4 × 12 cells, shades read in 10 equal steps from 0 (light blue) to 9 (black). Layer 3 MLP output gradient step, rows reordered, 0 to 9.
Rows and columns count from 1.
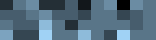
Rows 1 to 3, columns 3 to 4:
3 7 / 4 3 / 5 1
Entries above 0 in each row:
12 12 12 10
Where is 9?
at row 1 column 10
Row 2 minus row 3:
1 0 -1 2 1 -2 2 0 0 2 0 0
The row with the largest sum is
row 1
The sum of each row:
64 56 51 41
